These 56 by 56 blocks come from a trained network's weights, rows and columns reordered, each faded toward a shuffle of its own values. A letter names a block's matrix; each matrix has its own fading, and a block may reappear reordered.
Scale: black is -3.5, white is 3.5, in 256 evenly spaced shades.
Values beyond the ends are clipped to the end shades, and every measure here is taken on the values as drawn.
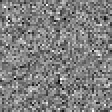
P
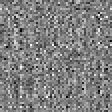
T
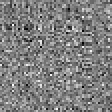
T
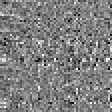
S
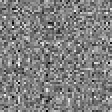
T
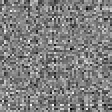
T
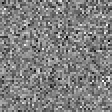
P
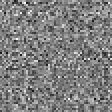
T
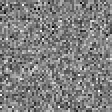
P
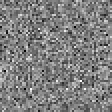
P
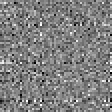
S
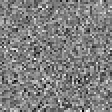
P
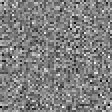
P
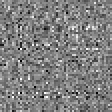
S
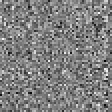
T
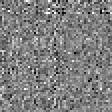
S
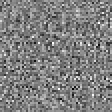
T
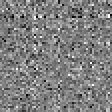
S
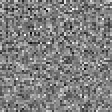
T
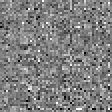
S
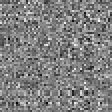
T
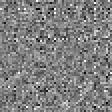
S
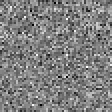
P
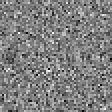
P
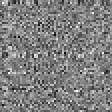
T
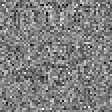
P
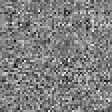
T
